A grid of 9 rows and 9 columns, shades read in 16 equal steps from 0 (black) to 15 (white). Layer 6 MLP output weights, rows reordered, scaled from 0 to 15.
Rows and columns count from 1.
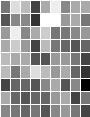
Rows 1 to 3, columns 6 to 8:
14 8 10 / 15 9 10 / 7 7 8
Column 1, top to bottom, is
7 5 9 10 11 11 4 10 8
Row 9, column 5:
5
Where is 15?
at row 2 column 5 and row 2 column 6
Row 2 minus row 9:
-3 1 2 -4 10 7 0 3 3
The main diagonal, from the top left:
7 8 8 4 5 9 5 4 4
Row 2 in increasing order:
3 5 7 8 8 9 10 15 15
